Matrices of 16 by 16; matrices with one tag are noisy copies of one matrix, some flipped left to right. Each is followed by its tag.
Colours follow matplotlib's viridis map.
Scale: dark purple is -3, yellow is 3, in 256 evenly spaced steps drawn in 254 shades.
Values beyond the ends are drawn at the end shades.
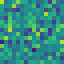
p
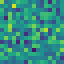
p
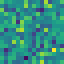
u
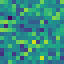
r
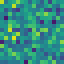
p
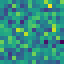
p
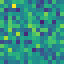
p
